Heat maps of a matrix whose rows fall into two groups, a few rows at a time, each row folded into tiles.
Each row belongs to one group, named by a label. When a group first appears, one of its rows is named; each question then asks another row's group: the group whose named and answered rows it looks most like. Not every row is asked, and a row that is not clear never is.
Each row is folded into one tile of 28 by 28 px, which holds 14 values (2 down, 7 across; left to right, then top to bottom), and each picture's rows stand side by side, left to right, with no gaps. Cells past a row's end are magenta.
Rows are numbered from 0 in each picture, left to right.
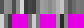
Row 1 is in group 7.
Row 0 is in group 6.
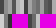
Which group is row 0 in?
6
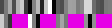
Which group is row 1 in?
6
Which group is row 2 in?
7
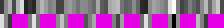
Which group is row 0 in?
6
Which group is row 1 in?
7
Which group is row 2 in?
7
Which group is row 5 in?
7
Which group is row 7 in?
6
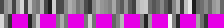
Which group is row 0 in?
6
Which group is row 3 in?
7
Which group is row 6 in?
6
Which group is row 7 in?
6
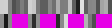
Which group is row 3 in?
6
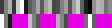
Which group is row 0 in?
6
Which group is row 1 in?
6
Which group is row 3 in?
7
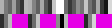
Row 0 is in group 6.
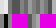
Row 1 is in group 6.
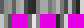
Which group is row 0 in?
6
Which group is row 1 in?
7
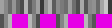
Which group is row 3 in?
6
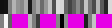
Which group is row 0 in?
7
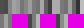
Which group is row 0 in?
7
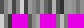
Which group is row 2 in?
7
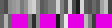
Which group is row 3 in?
6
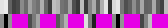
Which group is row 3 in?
6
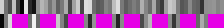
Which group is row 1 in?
7
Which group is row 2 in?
6
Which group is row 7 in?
7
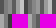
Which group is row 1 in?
6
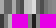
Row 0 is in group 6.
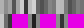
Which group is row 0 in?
6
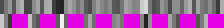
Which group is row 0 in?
6
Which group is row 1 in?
6
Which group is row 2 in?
7
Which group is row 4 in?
7
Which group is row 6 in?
6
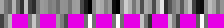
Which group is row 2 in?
6
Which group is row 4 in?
7
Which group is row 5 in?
6
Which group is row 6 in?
6
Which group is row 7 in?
7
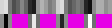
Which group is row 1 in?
7
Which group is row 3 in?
7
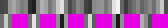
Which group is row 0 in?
7
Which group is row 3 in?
7
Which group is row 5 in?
6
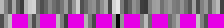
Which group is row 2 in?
6
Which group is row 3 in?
6
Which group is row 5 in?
7
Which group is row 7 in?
6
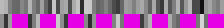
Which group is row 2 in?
6
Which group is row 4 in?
7
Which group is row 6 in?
6
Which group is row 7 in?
7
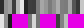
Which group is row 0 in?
6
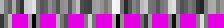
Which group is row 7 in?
7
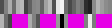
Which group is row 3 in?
7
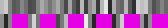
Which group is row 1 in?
7
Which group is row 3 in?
6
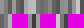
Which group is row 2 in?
6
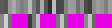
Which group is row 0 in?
7
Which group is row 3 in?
7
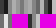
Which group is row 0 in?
7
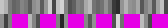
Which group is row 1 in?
6
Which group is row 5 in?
6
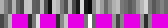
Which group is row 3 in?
7
